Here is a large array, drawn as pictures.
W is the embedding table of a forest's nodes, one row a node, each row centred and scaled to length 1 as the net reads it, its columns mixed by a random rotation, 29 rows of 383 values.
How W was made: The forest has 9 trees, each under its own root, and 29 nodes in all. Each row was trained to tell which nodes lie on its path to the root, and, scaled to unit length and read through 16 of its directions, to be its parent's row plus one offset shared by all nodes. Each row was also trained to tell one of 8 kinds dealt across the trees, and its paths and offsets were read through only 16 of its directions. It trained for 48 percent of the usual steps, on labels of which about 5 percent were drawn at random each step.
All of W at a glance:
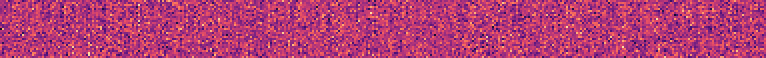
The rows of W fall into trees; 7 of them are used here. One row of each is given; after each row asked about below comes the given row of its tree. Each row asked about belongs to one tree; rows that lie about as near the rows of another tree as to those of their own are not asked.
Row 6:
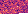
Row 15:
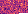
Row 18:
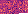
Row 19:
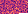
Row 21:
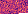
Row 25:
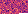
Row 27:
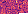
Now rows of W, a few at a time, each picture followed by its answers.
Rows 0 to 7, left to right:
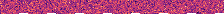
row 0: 19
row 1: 18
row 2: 15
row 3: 6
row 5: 21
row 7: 18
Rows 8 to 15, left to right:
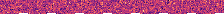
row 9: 15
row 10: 15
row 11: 25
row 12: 21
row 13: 6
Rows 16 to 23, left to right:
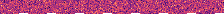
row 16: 19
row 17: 25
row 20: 18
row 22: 27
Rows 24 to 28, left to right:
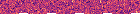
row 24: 15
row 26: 27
